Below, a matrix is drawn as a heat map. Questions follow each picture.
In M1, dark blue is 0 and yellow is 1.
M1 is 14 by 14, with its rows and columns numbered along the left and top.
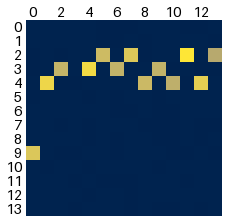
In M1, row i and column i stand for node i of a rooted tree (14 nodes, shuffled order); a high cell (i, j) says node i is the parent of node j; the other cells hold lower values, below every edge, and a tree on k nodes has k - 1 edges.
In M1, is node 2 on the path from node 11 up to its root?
yes
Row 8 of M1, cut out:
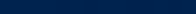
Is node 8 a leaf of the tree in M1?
yes
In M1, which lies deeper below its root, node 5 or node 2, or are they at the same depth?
node 5
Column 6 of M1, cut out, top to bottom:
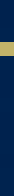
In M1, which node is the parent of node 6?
3
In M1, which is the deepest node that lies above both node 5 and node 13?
2
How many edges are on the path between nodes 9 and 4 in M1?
2
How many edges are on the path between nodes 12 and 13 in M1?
4
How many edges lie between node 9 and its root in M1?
1
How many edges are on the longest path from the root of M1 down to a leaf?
2
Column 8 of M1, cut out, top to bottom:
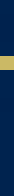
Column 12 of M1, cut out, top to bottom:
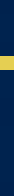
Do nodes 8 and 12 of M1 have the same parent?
yes
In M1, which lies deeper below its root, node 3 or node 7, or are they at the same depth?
node 7
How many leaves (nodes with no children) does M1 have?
10
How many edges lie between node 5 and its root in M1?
2
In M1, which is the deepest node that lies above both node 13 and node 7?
2
